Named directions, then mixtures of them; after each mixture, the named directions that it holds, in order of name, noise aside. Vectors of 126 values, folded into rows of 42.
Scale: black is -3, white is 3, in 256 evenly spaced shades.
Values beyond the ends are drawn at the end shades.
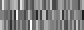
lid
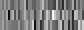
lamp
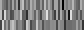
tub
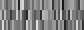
lid, tub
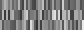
lamp, tub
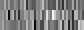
lamp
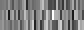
lamp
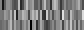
lid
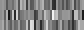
lamp, lid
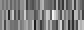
lamp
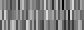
lamp, tub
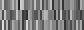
lid, tub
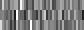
lid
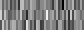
lamp, tub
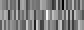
lamp, tub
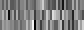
lamp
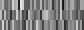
lid, tub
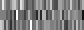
lid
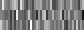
lid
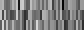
lid, tub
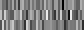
tub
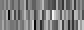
lamp
